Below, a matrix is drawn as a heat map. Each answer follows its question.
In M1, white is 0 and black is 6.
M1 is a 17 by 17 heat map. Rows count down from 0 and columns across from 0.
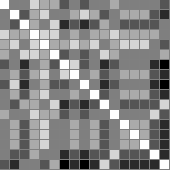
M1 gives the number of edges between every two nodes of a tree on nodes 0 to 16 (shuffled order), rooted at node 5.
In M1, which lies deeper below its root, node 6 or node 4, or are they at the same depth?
node 6
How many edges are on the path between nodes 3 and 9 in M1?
2
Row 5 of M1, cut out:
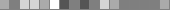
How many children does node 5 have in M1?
3
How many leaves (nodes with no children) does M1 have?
10
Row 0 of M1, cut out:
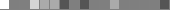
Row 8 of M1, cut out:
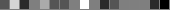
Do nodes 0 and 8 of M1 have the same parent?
no
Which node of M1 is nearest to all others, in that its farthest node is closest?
3
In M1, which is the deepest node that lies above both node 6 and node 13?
4
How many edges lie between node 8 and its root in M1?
4
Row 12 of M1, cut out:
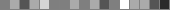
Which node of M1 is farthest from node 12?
16
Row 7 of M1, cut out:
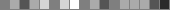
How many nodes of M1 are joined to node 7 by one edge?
2
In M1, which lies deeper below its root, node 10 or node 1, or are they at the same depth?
node 1
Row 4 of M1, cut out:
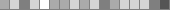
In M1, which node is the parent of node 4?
3
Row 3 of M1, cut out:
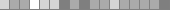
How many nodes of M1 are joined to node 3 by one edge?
4
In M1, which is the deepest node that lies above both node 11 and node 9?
3
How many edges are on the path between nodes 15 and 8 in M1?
5
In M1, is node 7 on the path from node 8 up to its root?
no
